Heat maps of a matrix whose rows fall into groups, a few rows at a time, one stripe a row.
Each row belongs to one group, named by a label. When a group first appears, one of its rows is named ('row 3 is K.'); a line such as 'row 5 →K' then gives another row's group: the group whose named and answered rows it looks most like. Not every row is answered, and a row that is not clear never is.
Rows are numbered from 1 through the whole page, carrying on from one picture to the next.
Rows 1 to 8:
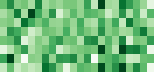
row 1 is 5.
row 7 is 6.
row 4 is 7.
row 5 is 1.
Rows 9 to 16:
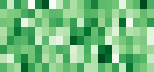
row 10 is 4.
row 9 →7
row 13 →5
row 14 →6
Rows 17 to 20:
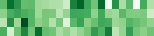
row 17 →5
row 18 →5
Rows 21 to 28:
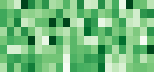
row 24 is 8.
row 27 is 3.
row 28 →3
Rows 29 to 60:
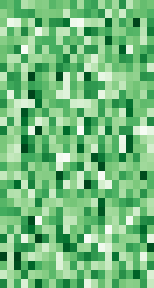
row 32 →8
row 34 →1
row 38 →3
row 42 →8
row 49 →3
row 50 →7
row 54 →3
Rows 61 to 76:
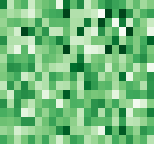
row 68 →5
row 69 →1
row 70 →8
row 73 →1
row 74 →4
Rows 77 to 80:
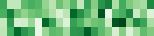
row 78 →5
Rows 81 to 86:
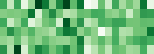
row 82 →4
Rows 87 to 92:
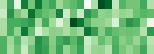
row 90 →8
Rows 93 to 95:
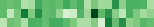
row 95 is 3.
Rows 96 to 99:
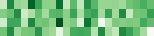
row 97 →1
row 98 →3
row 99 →5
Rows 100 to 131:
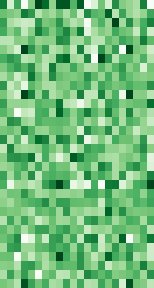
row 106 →6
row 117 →5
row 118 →6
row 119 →4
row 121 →8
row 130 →8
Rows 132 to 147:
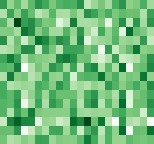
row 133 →8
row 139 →1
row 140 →7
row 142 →1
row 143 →1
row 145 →5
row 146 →1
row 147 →7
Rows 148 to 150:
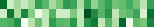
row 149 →8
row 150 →1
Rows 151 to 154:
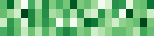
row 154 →6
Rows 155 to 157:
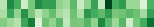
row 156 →8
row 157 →4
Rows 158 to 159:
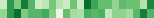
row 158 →8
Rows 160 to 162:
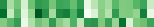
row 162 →1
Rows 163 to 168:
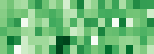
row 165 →1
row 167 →6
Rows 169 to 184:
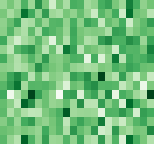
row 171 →1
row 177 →5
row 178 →3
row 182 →3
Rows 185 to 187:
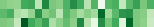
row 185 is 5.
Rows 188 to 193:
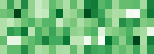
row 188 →8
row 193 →8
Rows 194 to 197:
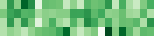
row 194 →4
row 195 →5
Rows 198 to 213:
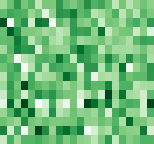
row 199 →6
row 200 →7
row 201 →5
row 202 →7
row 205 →1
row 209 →8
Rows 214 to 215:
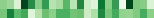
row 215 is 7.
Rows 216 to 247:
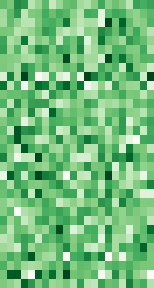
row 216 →7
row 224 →8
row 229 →1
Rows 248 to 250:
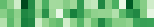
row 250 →4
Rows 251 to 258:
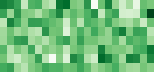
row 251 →6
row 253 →3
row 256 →4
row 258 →6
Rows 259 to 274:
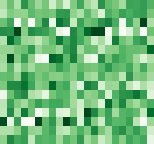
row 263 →6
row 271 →8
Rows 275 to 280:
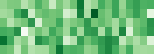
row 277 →4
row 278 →1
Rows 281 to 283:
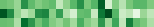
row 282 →6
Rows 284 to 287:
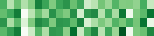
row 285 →1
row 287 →1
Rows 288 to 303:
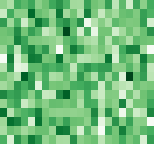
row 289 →3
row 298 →6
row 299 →1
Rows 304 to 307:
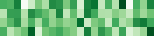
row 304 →1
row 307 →4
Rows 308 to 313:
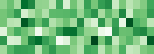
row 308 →4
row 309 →1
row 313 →4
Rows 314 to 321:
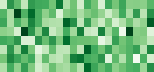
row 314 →3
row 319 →8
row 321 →8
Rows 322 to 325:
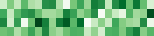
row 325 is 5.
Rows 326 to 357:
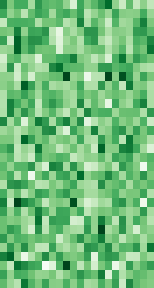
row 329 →7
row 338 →8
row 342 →5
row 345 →7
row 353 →8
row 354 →6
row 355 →6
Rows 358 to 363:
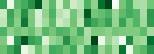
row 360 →8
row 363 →1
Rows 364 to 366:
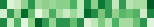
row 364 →4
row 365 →8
